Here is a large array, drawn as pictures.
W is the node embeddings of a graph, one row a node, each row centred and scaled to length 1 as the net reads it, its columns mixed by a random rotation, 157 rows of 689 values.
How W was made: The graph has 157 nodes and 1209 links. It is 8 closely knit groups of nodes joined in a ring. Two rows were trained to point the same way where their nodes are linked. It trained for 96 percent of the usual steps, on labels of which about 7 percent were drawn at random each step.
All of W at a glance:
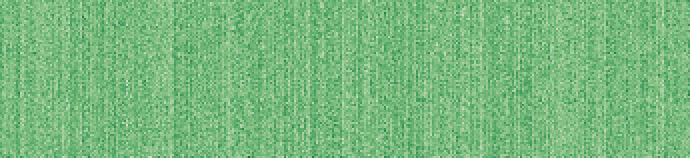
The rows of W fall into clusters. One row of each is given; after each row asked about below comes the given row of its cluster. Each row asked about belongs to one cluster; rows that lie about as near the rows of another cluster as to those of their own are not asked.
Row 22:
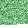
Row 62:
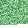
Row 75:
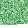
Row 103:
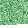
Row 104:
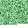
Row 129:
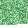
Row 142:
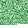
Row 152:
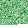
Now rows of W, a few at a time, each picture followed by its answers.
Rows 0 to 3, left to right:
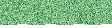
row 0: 62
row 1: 103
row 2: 142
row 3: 22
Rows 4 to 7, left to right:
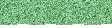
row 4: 22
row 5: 104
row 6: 104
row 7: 152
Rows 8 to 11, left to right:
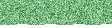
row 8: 129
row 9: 62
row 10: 142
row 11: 104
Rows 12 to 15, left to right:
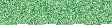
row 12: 152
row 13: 129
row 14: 129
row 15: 62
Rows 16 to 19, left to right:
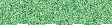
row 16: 129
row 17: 22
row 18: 103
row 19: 103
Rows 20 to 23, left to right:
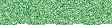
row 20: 62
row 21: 22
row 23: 62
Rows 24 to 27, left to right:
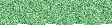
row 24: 142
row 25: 142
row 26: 129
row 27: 104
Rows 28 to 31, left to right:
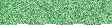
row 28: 22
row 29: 129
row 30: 104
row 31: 62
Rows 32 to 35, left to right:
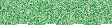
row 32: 22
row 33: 129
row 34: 129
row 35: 103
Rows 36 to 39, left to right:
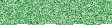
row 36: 75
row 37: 22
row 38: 142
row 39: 62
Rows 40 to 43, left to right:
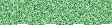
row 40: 75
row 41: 103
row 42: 62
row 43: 62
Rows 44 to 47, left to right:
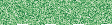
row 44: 104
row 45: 152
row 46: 75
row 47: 152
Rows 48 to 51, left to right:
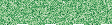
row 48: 62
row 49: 152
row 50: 152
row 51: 103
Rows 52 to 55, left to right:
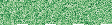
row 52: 75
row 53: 75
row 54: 104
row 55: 22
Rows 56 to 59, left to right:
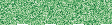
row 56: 22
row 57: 152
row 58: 152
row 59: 103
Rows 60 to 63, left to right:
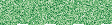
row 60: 142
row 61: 129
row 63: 142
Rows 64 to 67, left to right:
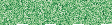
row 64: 103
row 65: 75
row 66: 103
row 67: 104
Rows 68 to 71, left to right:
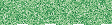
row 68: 22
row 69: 104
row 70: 75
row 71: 142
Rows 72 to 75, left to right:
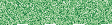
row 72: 62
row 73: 103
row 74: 152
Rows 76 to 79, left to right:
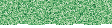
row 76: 62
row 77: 75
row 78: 62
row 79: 103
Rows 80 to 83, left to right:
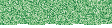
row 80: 142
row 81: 142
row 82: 103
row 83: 75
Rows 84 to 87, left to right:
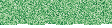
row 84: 142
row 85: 142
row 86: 22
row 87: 104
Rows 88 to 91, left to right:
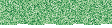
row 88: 142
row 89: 103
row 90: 142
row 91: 103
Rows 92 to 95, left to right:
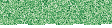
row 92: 75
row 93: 142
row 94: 142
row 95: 75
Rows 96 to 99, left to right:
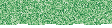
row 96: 129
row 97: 75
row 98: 62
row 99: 152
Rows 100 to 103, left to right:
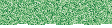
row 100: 62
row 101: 62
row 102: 103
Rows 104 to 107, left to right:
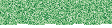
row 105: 22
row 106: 129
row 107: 129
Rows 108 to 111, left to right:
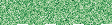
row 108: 62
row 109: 129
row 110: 103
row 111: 62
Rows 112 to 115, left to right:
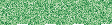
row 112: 22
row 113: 129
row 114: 129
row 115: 75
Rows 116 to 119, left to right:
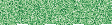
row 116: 104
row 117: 103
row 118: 103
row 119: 142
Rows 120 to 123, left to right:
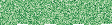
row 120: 142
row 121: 22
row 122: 75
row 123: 129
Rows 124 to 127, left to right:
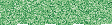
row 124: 142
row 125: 142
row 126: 142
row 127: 22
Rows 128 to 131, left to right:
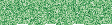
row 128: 103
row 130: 129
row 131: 152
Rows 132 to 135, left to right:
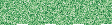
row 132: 22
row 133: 104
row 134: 152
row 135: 142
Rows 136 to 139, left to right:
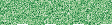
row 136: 22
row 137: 152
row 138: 75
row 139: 22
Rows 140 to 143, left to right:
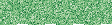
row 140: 129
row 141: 22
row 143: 22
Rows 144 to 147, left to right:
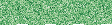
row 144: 129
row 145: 142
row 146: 62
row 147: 152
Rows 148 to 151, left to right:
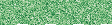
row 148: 142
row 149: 62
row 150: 75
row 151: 22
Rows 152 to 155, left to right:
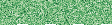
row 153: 75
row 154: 103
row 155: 62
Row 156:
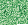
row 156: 152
